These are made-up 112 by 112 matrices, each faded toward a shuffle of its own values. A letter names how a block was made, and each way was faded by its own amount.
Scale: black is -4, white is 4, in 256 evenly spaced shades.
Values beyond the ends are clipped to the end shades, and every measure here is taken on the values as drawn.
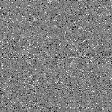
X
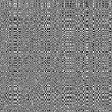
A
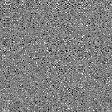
X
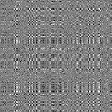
A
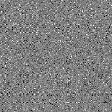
X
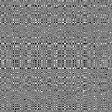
A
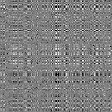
A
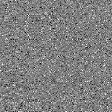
X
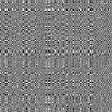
A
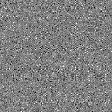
X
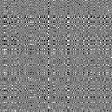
A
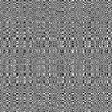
A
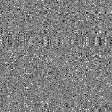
X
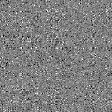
X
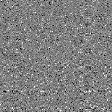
X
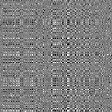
A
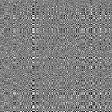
A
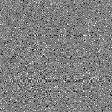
X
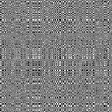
A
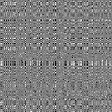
A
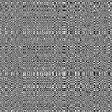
A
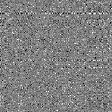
X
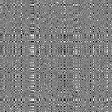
A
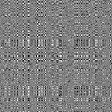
A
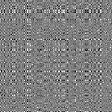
A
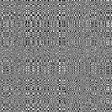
A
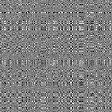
A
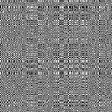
A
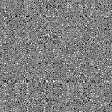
X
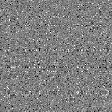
X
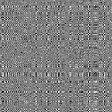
A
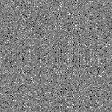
X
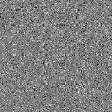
X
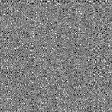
X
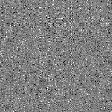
X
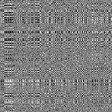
A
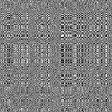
A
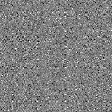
X
